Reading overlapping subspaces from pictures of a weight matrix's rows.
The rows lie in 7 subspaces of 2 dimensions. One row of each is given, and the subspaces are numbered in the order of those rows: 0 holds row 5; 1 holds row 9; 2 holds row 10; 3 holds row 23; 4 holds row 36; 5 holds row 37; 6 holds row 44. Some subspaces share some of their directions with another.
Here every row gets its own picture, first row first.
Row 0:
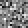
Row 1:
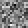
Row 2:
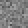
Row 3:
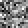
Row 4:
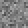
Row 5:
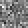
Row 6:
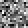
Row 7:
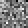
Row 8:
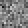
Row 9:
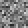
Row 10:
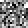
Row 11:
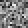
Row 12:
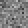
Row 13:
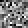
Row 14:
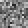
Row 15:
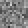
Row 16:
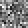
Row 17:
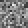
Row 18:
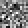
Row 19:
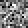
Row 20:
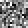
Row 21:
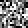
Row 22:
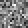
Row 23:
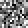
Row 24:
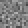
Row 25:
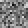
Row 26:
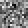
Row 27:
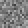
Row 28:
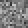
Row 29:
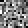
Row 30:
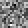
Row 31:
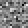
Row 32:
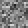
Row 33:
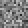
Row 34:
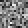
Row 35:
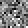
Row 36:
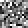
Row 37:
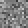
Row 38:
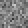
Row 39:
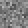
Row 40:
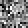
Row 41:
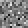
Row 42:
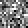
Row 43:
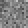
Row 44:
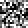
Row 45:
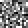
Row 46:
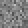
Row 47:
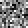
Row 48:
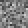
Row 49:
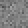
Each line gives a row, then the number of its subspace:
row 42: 4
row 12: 5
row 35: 4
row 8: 0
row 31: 2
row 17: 2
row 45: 6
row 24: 6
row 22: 3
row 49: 0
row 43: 5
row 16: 0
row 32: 1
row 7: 5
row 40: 0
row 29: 1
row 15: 5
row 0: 2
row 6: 1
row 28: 5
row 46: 3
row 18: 6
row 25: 2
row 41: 4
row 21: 6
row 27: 3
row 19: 6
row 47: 4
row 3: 0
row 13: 4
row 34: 6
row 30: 1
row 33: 3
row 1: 1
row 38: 3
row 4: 1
